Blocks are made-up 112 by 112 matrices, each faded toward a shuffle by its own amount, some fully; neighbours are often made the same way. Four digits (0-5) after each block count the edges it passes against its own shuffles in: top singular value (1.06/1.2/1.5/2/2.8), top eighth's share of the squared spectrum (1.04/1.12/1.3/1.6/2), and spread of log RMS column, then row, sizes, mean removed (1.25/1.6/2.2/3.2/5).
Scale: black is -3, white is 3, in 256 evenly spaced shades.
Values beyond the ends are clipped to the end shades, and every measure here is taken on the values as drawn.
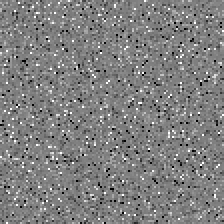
0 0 0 0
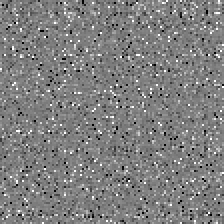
3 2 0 1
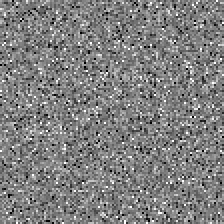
0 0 0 0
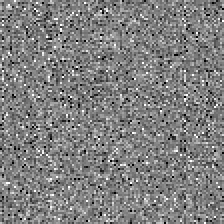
3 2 1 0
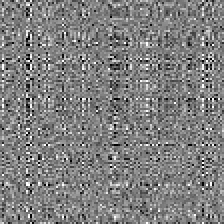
5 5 4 4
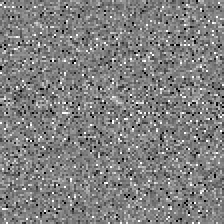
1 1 0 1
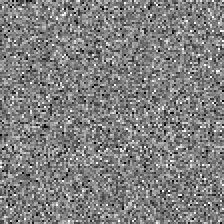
0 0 0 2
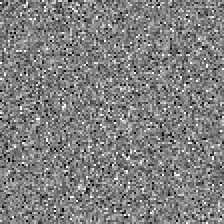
0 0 0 0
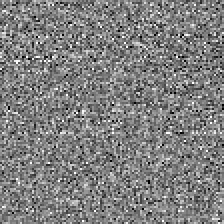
0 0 0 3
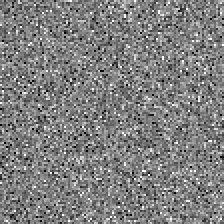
0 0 0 0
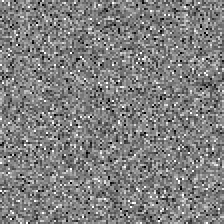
0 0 0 0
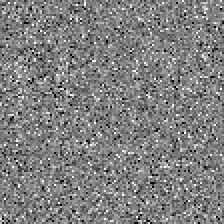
3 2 0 0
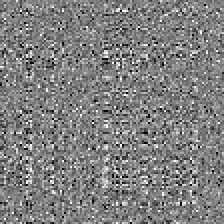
5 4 3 3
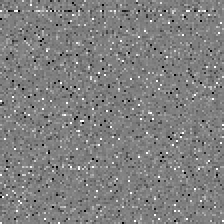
2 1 0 1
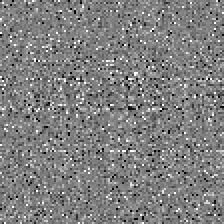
3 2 1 2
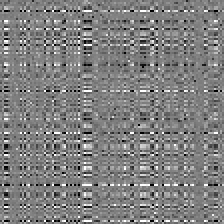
5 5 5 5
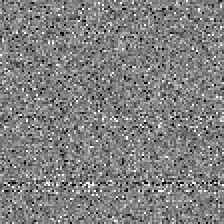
1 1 0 2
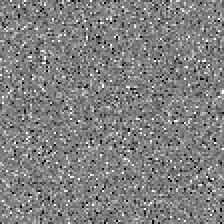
0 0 0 0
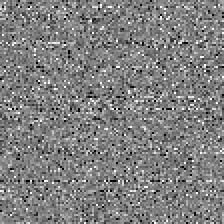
1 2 0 3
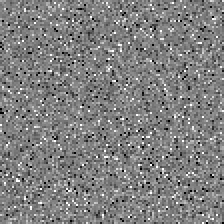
0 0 0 0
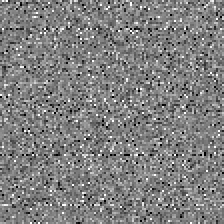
1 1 0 2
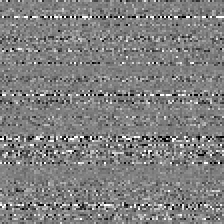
3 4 0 5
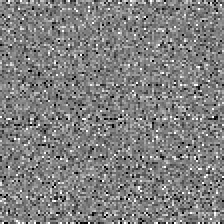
1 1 0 3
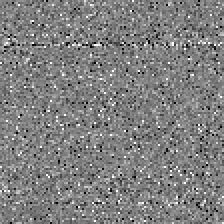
1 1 0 2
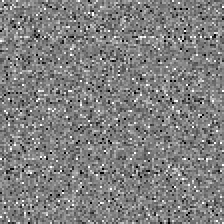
1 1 0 2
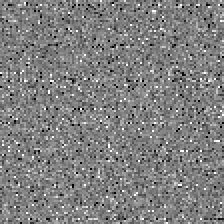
1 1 0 2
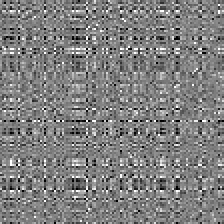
5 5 4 4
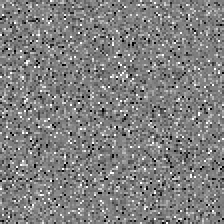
3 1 0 0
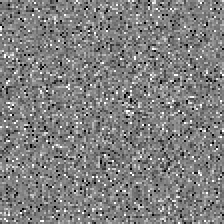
3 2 0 0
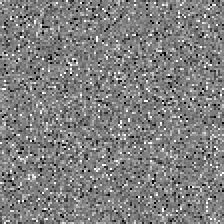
2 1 0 0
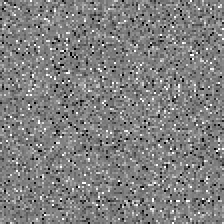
3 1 0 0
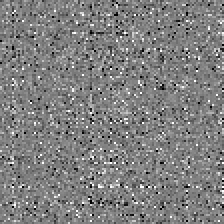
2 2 3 3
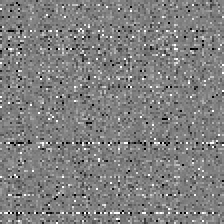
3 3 2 3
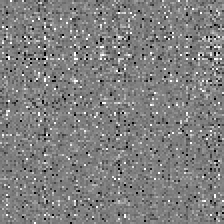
2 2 2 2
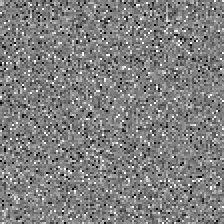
2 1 0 0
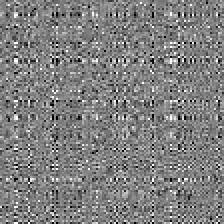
5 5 4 4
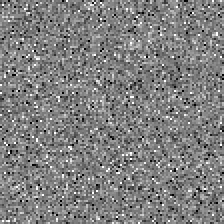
3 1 0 0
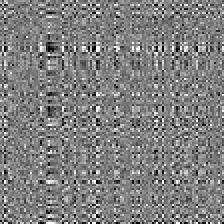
5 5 4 4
